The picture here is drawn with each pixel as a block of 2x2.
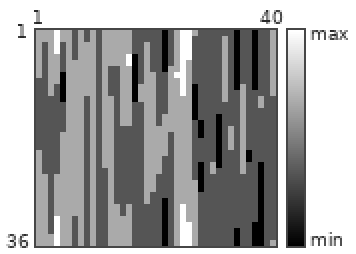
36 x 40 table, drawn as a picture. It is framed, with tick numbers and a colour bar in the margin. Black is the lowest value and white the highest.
Grain: streaks running down. Ninth with the lowest average: bottom right. Calmest part: bottom right.
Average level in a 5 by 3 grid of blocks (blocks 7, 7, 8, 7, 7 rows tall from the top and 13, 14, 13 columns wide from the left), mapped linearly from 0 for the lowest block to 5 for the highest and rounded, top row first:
5 4 1
3 4 1
4 4 1
4 3 0
5 4 0
